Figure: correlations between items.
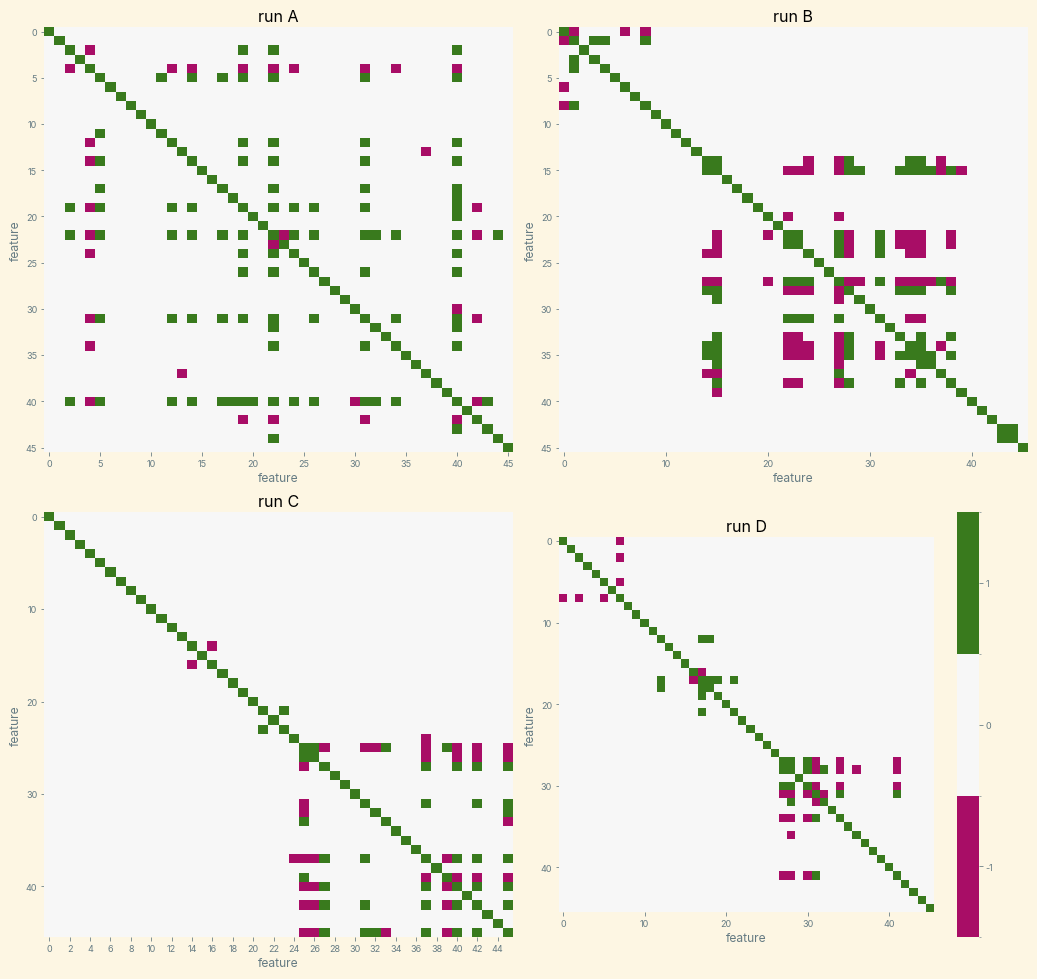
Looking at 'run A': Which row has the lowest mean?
4
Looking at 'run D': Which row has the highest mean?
17
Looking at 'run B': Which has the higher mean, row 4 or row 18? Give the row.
4
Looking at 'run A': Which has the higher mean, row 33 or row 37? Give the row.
33
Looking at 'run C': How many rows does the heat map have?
46
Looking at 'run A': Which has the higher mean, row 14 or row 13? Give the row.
14
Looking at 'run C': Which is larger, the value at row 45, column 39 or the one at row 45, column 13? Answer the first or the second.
the second
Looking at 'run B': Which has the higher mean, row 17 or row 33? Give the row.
33
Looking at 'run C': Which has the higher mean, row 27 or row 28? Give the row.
27
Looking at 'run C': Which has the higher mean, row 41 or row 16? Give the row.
41
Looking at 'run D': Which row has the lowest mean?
7
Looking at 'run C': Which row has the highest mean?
27
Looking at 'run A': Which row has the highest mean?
40
